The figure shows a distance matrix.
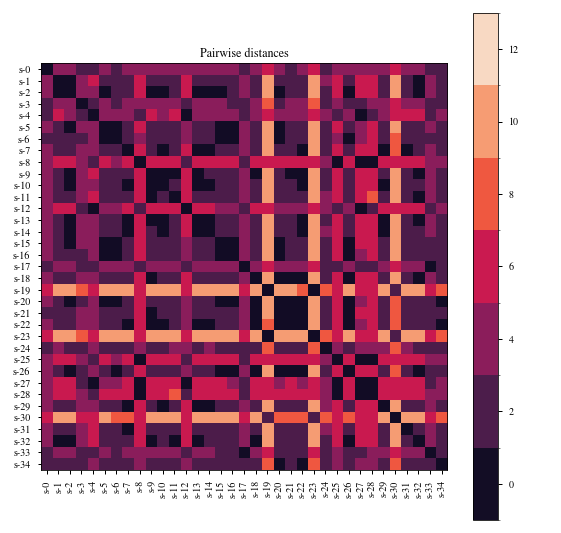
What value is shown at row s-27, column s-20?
4
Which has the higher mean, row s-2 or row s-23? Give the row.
s-23
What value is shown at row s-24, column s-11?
4
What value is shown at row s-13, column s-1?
2
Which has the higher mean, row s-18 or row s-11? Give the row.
s-11
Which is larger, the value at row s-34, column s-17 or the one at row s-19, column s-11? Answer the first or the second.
the second
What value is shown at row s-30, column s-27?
6
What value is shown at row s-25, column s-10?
6
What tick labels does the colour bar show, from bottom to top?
0, 2, 4, 6, 8, 10, 12
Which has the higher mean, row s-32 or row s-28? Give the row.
s-28
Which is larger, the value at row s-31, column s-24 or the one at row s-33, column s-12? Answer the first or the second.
the first
